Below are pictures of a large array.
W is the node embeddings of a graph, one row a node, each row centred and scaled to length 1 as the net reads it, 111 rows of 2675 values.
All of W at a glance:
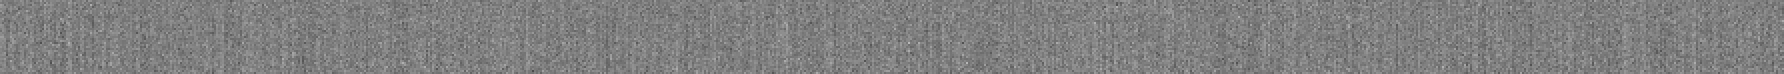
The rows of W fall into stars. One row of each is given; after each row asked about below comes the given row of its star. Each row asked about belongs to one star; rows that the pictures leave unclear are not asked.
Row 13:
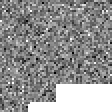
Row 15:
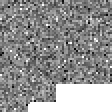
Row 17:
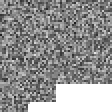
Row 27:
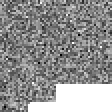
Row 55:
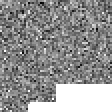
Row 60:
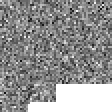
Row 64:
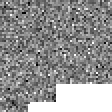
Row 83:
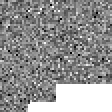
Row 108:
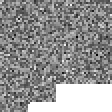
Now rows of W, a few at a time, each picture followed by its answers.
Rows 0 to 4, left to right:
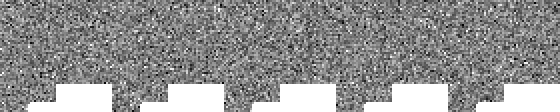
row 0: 15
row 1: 13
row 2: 60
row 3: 15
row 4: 108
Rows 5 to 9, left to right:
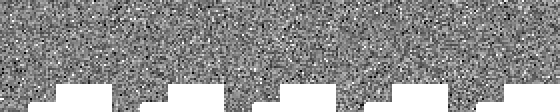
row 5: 27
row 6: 15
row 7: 17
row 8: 15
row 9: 83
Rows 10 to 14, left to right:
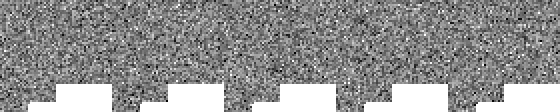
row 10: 55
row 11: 108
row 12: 83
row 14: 64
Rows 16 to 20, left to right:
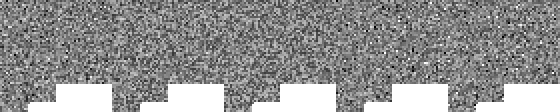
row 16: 60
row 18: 15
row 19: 17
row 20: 64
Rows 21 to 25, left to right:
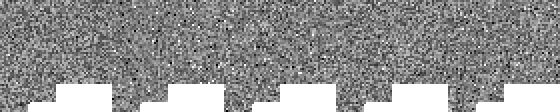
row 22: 27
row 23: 13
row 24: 108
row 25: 55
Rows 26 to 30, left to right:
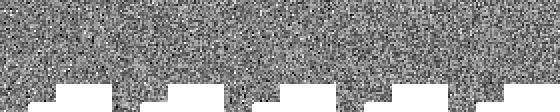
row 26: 64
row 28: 108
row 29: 55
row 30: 17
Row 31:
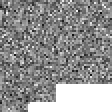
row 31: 60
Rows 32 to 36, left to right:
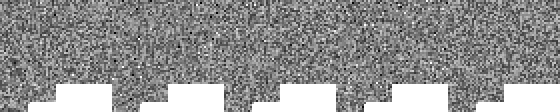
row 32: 27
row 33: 60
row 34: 83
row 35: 13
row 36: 55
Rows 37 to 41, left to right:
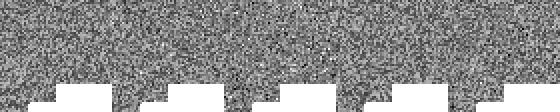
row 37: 64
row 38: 15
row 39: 55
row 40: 60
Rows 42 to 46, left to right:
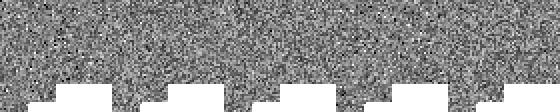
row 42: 17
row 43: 13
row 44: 55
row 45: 64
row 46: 17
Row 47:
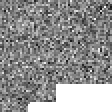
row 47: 60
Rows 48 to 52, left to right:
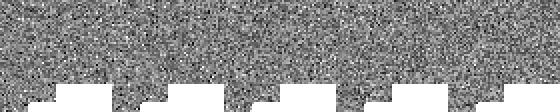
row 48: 15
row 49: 83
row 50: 60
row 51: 60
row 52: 15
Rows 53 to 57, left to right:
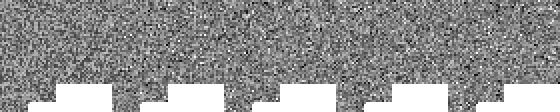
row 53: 17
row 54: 17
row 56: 60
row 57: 13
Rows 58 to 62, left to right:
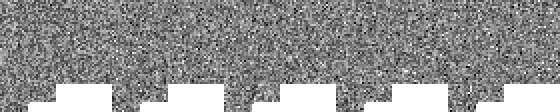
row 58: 83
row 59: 55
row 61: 55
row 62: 13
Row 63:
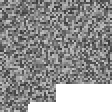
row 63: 108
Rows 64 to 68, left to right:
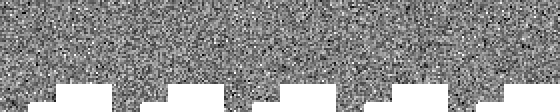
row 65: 108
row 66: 55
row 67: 60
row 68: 83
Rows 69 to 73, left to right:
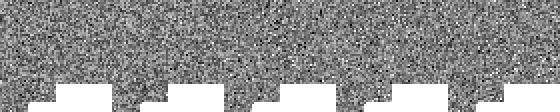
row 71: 83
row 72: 108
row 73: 55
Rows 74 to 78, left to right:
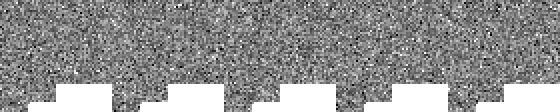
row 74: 13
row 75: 13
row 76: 60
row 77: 64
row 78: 13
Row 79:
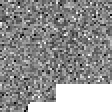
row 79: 83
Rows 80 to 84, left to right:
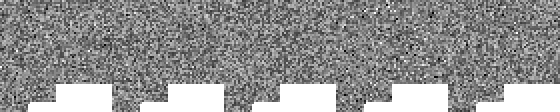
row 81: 17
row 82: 83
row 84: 27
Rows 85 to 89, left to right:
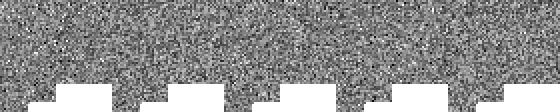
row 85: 17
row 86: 108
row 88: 108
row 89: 108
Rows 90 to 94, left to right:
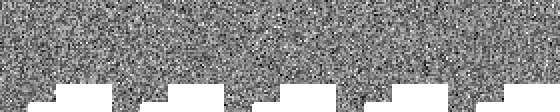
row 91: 60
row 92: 64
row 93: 60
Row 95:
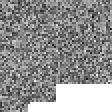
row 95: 83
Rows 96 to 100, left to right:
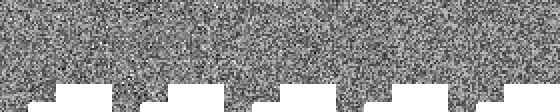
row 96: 17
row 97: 60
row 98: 55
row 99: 13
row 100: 13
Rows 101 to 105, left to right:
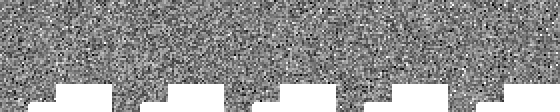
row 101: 108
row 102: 83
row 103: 108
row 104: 55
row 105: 17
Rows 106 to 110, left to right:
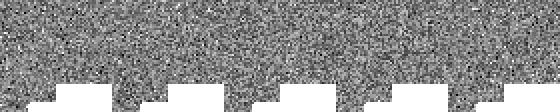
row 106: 64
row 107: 108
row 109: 15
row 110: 15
